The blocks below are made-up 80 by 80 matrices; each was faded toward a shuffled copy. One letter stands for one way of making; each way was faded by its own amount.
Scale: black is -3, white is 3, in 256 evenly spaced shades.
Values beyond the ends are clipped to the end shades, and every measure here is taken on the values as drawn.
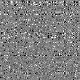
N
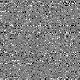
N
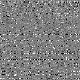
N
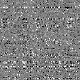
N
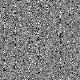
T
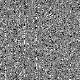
T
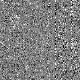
T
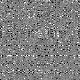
N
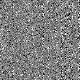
T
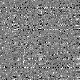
N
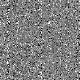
T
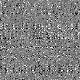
N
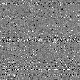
N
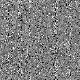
T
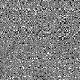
N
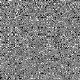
N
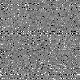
N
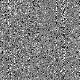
T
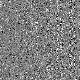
T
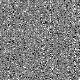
T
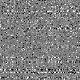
N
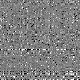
N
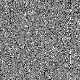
T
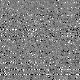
N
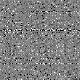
N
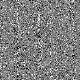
T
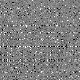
N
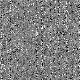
T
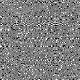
N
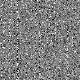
T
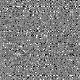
N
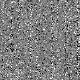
T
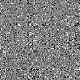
N
